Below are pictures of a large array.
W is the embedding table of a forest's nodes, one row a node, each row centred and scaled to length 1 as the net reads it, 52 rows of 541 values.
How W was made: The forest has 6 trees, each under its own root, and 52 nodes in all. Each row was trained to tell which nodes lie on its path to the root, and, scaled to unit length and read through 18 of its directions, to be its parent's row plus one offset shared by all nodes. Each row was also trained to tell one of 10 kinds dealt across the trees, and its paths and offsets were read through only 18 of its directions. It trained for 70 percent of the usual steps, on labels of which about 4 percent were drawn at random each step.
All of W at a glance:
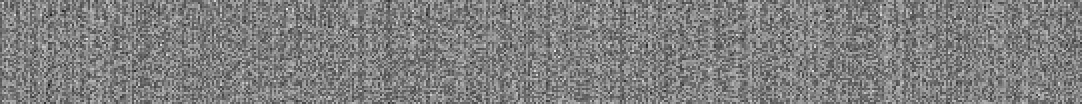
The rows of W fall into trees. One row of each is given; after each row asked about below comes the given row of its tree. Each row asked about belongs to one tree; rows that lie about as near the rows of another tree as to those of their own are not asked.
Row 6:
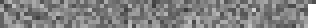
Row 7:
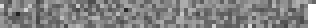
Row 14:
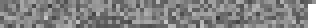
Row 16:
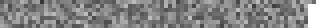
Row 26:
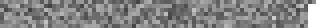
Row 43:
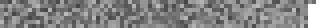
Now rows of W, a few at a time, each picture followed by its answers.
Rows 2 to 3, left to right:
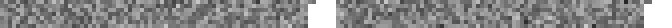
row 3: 7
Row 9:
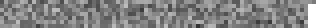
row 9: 7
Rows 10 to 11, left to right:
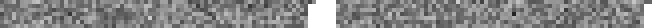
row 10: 6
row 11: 6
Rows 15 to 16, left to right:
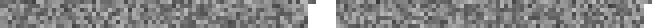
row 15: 16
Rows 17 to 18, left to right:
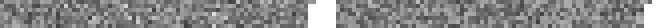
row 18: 43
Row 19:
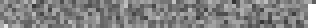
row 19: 7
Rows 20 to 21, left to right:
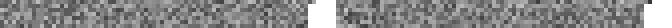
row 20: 16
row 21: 7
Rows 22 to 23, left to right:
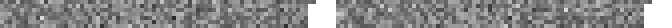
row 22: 7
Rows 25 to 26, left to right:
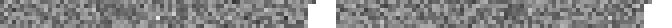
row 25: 6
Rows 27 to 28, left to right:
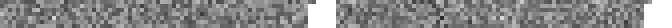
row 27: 16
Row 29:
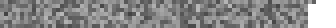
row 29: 16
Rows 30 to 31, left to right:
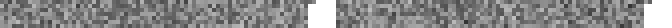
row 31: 6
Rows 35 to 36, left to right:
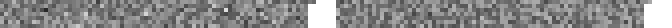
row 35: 7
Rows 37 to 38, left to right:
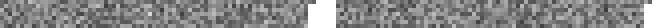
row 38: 16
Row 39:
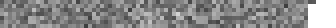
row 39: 6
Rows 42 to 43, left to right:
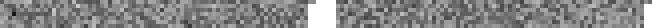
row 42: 7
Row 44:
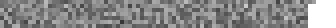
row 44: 7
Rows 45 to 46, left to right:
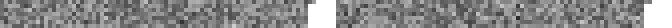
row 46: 6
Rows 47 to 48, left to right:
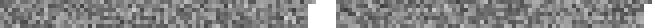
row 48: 43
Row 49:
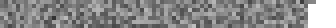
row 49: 14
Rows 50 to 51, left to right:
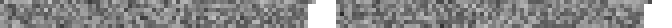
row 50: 7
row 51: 6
